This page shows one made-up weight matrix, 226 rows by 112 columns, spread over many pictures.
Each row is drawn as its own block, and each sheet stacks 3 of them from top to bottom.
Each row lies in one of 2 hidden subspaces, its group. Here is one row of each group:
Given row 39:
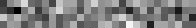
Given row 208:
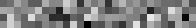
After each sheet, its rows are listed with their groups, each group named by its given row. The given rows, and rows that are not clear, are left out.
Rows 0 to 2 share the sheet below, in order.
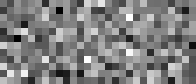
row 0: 208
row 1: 39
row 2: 208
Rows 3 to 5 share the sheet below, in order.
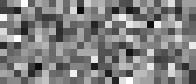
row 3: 39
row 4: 39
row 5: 208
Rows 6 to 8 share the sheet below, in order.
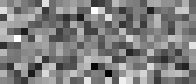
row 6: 208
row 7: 39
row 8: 208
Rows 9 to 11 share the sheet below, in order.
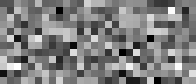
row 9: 208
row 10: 208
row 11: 39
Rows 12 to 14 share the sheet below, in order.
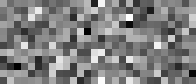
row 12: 208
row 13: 39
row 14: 39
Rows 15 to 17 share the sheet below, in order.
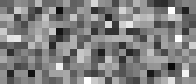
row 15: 208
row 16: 39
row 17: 208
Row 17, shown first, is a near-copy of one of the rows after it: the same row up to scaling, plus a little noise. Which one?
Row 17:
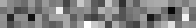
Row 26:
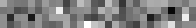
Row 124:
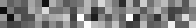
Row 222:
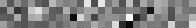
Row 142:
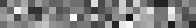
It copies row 26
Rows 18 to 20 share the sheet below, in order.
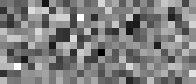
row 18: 208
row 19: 39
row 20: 39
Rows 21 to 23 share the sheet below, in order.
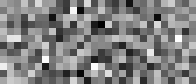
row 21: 39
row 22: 39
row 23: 208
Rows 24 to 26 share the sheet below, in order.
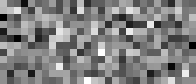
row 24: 39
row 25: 39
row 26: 208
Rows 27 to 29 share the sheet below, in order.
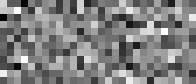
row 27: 39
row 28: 208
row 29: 39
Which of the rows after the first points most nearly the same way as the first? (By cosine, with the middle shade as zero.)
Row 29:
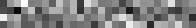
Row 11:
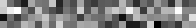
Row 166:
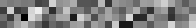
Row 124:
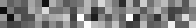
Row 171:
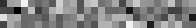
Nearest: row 171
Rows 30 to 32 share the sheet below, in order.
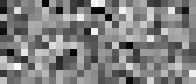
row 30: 208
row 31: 208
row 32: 39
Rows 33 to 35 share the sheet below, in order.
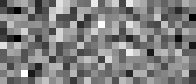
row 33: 39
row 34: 39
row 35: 208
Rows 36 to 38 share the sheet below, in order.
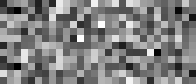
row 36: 39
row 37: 39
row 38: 39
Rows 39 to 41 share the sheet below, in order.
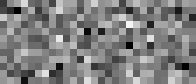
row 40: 208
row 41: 208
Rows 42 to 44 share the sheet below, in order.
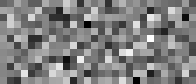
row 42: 208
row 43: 208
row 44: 208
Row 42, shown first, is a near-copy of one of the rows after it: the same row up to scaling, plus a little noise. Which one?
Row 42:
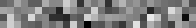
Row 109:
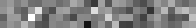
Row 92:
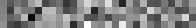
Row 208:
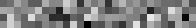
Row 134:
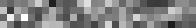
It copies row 208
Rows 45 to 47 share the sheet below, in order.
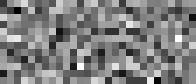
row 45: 39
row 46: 39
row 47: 39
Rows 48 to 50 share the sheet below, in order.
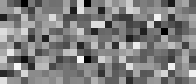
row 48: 39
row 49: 208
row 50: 39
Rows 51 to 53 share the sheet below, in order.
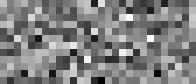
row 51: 208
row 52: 208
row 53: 39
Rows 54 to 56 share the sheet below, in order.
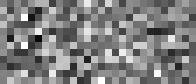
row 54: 208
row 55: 208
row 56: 39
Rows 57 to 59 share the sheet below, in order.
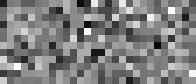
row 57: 208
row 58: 39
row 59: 39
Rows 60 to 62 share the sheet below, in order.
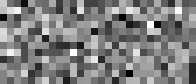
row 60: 39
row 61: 208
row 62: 208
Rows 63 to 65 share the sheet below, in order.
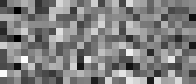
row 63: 39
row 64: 39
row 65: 39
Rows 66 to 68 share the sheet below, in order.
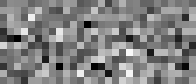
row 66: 208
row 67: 39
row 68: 208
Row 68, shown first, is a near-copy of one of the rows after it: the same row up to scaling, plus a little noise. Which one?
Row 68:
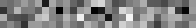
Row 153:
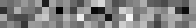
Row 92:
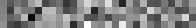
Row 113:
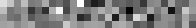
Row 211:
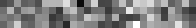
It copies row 153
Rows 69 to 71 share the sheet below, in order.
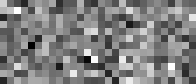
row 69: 39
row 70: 208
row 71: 208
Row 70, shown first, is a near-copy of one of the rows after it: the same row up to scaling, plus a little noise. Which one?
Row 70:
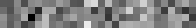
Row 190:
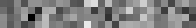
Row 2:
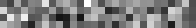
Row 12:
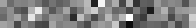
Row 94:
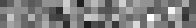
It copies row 190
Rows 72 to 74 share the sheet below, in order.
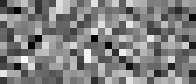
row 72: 39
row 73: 208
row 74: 39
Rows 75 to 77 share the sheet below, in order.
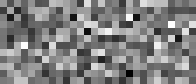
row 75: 208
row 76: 39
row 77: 208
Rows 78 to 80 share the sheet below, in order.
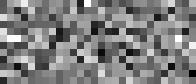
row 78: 39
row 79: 39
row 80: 39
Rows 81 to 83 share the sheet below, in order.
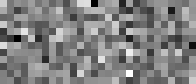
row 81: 208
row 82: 39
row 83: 208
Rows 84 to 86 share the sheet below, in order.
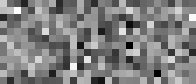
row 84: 39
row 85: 208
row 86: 39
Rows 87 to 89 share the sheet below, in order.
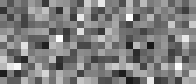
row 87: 208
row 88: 208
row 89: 39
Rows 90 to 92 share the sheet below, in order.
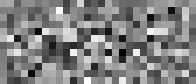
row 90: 208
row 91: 208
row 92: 208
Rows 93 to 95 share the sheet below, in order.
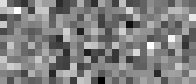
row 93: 39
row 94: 208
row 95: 39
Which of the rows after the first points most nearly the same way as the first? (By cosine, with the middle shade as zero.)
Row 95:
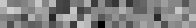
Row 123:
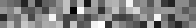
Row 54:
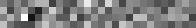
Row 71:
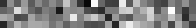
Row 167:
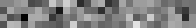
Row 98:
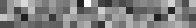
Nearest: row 98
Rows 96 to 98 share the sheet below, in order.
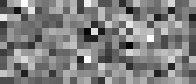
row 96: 39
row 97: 208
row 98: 39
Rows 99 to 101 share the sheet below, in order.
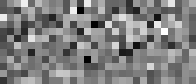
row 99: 39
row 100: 208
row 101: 208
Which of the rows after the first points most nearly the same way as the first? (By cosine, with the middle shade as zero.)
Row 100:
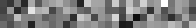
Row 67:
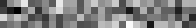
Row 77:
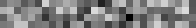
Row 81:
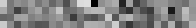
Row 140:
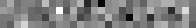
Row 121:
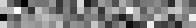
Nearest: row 77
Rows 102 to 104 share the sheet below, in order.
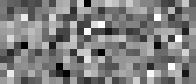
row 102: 39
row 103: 39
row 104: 208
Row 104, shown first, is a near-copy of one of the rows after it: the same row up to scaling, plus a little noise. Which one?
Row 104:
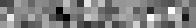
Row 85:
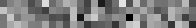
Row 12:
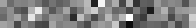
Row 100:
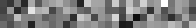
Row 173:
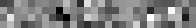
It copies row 173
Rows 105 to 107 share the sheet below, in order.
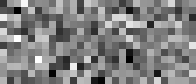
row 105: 39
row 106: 39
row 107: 39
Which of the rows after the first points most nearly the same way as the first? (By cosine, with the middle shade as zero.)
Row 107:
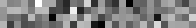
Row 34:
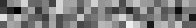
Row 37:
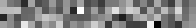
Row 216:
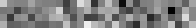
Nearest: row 216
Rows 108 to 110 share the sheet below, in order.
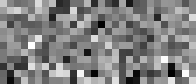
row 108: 39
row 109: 208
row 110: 208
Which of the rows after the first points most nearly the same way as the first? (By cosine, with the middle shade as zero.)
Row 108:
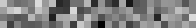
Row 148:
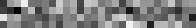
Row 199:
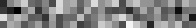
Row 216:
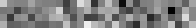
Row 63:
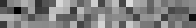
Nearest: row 216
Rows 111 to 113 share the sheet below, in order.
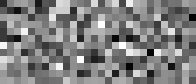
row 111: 39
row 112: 39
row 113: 208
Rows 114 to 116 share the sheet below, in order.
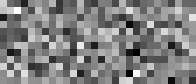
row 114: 39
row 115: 208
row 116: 208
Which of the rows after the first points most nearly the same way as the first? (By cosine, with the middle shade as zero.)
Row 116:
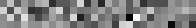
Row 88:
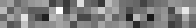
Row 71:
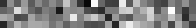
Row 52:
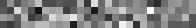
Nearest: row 88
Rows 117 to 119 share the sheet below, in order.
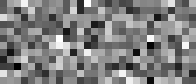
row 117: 39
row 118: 208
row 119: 39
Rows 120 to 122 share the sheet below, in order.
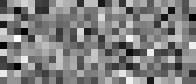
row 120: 39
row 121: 39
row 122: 39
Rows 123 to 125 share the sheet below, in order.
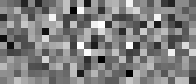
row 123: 39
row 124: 208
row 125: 208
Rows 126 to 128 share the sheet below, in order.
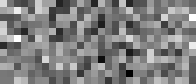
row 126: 39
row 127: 39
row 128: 208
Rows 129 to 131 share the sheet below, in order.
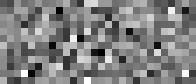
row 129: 208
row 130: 39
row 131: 208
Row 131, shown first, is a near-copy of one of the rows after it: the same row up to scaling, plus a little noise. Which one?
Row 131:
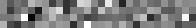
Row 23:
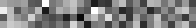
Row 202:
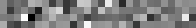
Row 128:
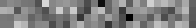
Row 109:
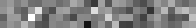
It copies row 202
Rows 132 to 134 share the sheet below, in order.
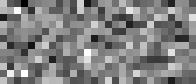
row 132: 39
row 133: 208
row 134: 208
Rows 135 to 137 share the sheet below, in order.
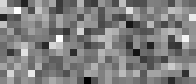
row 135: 39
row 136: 208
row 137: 208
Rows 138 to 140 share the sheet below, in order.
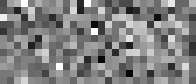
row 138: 39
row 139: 208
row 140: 208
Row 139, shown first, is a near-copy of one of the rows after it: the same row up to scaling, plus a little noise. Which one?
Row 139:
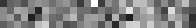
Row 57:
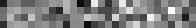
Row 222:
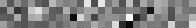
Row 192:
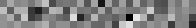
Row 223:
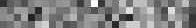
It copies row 223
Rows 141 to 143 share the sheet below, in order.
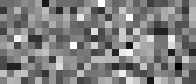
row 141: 208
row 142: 208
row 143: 39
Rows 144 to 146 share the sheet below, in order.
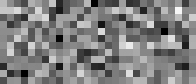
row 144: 39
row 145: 208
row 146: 208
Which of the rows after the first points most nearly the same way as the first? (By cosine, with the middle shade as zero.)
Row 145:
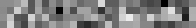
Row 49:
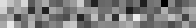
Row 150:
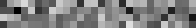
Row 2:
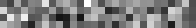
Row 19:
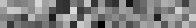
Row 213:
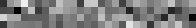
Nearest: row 49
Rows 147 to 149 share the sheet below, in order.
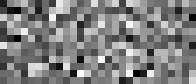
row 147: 39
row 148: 39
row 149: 208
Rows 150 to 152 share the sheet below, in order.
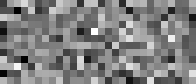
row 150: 39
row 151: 208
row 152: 39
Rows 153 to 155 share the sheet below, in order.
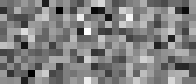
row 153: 208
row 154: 39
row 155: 208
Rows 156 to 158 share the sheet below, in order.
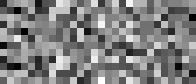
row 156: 39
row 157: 39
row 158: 39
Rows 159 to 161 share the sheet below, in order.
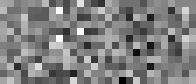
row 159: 208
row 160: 208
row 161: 208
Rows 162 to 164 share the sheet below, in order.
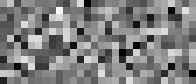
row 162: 208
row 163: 208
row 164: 39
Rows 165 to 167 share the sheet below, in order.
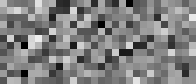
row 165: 39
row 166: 208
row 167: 208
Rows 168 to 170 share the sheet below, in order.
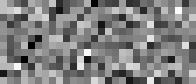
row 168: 39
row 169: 208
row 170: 39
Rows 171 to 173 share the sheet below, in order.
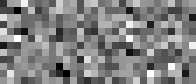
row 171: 39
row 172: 39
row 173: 208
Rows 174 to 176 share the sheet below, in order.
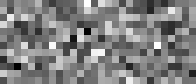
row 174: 208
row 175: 39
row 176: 39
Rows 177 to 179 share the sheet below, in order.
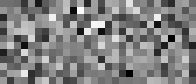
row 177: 39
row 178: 39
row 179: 208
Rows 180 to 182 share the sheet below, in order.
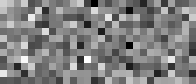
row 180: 208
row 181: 208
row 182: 39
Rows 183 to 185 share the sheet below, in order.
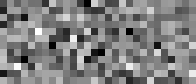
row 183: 208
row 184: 39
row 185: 39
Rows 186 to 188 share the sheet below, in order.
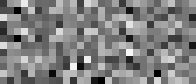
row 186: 39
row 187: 39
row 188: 39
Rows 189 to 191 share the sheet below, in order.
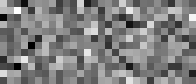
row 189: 39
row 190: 208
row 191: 39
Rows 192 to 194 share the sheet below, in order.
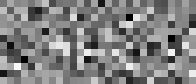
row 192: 208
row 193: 208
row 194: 39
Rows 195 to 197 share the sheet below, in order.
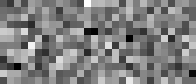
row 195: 208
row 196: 208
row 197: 39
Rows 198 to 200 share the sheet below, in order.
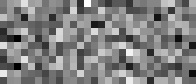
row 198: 39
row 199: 39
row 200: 39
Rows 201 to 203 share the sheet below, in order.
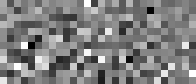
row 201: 208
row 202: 208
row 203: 39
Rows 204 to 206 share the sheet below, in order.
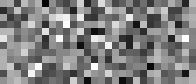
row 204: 208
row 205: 208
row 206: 208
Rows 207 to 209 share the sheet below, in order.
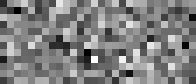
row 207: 39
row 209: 208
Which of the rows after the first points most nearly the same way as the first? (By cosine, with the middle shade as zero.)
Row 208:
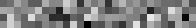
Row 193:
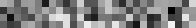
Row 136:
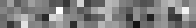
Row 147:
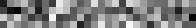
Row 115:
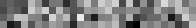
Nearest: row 147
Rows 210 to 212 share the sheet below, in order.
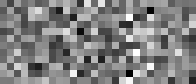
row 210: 208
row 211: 208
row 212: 208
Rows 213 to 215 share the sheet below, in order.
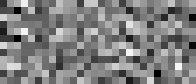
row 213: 39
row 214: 39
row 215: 39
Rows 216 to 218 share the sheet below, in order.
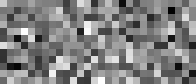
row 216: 208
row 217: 39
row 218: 39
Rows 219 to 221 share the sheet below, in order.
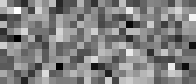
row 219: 39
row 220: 39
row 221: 208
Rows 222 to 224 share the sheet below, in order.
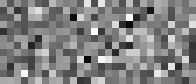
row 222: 208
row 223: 208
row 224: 39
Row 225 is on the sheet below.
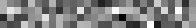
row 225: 39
